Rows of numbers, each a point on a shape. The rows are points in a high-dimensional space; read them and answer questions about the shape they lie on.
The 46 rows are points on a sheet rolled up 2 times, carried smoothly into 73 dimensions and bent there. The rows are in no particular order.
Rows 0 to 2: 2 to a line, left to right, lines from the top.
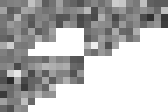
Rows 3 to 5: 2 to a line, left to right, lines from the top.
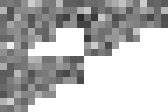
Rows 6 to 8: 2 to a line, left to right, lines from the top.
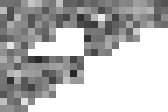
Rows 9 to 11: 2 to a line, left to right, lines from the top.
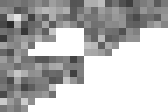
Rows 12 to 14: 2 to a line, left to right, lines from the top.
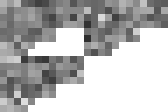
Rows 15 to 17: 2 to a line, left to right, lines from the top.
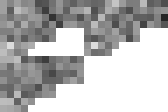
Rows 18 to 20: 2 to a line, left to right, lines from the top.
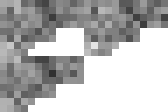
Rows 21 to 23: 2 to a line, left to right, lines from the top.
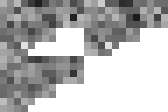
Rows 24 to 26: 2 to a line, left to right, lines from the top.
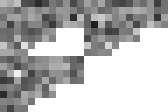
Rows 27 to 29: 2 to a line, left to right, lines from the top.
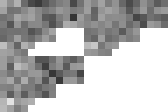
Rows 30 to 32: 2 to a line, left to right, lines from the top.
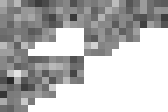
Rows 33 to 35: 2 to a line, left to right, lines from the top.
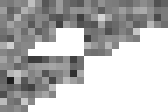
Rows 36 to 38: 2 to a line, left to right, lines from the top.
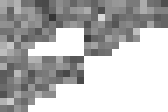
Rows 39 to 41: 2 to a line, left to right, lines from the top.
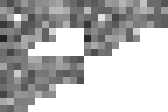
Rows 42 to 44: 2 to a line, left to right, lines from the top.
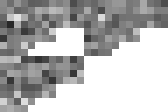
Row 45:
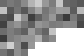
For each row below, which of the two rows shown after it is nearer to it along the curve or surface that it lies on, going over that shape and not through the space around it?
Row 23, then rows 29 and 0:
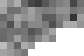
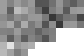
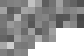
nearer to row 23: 29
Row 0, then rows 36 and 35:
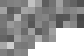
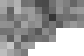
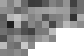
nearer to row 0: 36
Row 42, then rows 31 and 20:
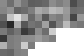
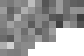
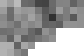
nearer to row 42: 20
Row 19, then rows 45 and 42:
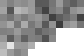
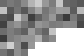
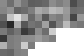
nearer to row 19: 45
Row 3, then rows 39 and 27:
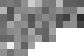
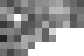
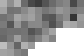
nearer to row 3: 39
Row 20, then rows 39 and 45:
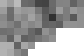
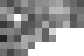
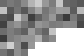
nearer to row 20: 45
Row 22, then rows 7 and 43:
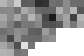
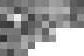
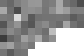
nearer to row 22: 7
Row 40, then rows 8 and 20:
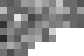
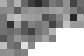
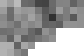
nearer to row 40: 8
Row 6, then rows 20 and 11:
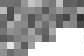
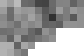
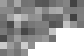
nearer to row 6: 20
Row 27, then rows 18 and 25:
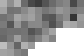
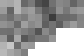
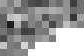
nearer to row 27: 18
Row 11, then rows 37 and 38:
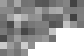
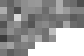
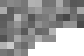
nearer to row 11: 37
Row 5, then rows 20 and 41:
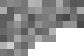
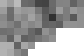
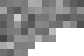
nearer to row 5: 41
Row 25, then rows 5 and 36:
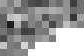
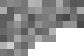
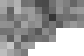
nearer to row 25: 36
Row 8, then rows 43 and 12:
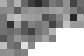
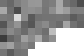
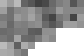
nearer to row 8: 12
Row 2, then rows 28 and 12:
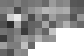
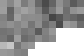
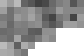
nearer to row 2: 12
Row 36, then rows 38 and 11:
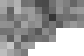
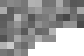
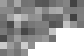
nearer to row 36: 11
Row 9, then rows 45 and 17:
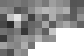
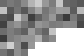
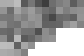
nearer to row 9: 45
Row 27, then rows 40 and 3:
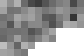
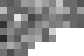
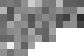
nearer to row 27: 3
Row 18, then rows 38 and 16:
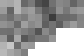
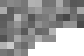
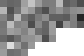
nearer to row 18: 16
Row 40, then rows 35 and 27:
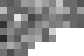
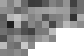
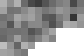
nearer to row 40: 35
